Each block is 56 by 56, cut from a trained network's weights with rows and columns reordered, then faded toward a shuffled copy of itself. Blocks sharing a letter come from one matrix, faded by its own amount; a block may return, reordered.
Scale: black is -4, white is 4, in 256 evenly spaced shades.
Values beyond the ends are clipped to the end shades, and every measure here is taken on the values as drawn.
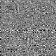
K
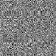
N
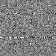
K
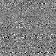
K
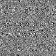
K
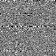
K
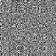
N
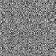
N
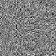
N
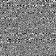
K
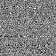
K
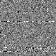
K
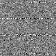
K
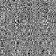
N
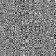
N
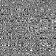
K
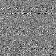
K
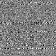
K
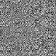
N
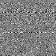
K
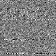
K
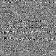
K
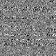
K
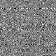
K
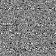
K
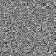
N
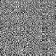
N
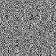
N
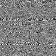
K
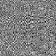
N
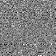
K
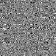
K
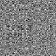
N
